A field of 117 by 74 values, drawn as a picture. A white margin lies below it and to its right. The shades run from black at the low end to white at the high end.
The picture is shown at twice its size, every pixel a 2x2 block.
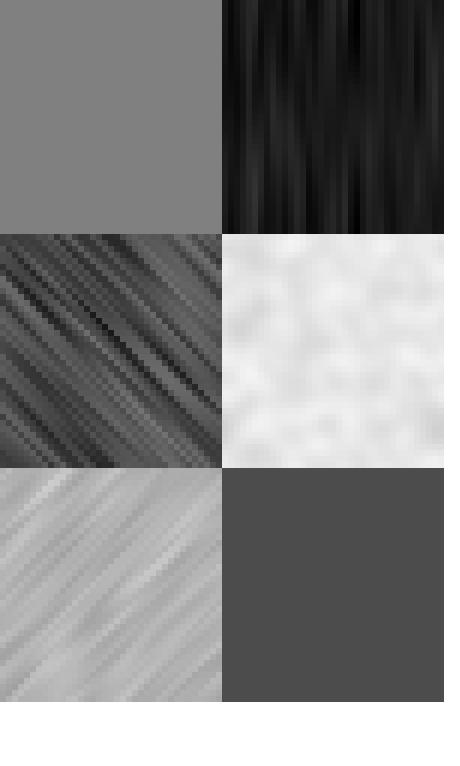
The table splits into 3 rows of 2 panels. Panel 1,1: middling, flat. Panel 1,2: very low, streaked downward, faint in contrast. Panel 2,1: low, slanting down to the right. Panel 2,2: very high, blotchy, faint in contrast. Panel 3,1: high, slanting up to the right, faint in contrast. Panel 3,2: low, flat.
